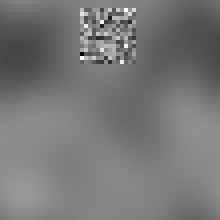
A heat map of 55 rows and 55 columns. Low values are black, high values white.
Roughest part: top middle. Histogram: heavy tails on both sides. Odd patch: rougher, in the top middle.
